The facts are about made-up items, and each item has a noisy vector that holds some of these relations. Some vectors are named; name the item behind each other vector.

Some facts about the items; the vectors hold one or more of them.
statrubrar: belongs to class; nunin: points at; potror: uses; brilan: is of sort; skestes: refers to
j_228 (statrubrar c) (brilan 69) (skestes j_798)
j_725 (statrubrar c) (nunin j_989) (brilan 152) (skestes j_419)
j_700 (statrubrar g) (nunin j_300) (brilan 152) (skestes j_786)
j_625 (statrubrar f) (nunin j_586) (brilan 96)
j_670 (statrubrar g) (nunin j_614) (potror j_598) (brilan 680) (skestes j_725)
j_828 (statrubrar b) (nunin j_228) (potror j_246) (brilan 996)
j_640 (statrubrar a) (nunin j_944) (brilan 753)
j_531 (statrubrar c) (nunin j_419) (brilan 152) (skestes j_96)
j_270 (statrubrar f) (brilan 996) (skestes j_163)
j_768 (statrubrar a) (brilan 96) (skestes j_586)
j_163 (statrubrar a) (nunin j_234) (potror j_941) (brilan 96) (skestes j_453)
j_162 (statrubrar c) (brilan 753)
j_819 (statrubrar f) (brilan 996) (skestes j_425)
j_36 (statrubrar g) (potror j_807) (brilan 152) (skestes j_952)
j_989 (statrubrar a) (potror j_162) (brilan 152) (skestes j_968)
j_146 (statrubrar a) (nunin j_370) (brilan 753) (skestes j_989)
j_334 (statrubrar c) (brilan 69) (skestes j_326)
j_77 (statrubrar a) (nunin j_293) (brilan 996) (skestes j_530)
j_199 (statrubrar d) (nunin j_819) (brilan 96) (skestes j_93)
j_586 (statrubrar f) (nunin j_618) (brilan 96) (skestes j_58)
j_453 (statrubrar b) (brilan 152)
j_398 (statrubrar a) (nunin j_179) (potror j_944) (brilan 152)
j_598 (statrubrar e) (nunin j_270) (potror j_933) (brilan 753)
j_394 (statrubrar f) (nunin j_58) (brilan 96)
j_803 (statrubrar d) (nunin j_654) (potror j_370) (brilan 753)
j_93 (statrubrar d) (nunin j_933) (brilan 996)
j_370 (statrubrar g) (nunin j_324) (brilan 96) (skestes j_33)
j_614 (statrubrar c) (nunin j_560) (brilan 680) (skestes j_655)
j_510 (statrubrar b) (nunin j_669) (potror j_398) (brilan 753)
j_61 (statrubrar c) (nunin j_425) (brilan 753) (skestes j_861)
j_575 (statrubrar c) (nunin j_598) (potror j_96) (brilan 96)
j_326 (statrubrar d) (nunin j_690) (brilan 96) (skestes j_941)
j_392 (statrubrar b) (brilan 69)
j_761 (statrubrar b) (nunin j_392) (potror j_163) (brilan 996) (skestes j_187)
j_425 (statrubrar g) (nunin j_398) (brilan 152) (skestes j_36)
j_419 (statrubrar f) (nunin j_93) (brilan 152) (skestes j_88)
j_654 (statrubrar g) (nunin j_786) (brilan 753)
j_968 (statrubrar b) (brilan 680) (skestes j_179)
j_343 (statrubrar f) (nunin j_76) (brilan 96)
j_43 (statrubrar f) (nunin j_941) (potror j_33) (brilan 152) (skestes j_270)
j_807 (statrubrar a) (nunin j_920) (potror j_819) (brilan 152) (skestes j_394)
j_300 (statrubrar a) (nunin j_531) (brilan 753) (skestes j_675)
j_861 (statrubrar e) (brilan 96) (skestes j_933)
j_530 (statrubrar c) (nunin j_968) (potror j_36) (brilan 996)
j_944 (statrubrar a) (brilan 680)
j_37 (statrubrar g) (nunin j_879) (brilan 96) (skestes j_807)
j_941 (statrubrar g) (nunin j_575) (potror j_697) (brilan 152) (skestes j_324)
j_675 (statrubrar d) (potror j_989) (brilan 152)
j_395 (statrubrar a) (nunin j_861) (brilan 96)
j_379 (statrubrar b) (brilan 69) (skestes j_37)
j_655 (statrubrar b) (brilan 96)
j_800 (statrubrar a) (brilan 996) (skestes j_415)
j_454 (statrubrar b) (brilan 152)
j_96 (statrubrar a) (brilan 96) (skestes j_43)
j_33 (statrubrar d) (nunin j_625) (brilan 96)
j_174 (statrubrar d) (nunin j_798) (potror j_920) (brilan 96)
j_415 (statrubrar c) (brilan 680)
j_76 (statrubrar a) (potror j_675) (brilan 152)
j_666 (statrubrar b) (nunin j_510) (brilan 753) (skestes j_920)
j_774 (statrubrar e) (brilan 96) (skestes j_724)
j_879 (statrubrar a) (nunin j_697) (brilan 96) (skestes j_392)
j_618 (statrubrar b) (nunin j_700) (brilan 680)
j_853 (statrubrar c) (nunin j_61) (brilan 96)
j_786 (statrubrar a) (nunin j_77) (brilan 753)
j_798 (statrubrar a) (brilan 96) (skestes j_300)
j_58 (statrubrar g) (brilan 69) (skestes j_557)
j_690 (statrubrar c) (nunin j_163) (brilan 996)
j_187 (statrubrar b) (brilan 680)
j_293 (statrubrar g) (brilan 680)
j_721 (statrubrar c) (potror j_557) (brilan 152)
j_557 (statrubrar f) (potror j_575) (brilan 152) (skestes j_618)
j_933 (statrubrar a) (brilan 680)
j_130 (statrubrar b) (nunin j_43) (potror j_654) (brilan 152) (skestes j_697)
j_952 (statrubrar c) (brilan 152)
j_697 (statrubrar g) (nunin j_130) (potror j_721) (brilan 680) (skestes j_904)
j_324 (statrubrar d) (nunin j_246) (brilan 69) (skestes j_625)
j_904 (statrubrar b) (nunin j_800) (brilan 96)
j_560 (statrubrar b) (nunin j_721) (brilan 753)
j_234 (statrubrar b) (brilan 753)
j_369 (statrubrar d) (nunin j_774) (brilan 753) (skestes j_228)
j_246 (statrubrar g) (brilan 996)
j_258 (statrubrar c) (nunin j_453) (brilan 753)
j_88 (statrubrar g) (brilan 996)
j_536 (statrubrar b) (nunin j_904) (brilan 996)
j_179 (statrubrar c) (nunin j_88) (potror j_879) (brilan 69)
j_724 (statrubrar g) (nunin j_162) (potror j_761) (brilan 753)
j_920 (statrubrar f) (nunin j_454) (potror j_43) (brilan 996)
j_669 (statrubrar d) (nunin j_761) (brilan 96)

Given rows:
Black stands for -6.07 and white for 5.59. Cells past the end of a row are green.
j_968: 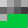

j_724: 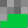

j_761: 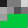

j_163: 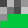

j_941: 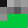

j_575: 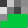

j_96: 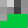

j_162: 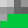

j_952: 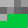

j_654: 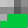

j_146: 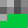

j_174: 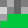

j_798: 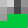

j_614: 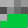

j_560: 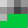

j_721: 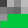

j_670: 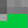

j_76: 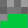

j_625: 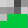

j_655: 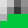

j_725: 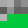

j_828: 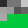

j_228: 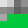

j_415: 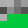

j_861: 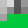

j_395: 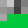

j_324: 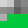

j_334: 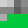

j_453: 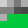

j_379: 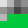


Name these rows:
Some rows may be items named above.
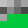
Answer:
j_293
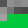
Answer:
j_130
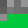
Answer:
j_398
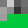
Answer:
j_879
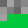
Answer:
j_724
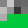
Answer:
j_37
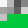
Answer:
j_33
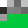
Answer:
j_933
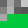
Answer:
j_690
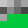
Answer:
j_293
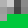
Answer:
j_768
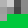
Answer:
j_768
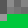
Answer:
j_807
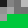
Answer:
j_530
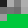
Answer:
j_557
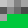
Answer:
j_293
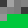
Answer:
j_43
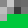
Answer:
j_37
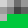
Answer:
j_560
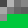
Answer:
j_598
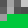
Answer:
j_77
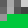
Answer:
j_800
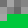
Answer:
j_803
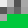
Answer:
j_300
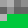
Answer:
j_725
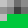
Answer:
j_666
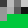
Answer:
j_270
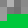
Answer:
j_179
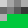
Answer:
j_968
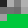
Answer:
j_557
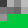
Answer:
j_721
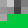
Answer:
j_395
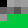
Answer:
j_697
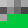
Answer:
j_293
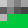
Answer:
j_187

